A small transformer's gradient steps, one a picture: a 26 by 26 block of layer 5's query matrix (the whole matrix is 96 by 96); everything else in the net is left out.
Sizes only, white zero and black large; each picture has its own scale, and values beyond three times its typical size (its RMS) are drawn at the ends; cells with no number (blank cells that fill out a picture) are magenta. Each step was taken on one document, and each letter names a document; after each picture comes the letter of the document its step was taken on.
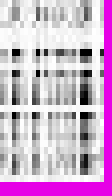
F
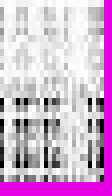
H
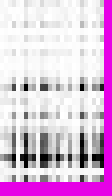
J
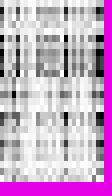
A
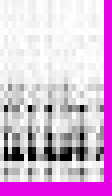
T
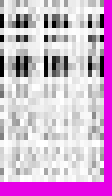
H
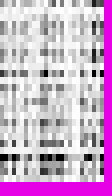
J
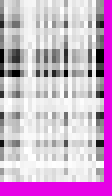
A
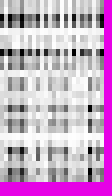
T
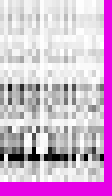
T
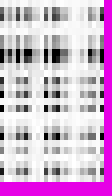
H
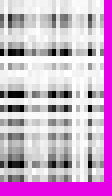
T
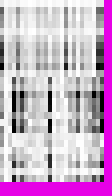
A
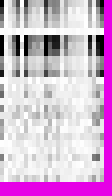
H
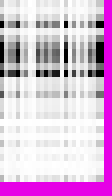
A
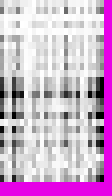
A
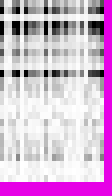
H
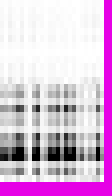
T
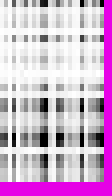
J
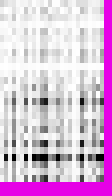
J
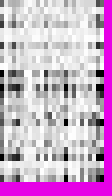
A
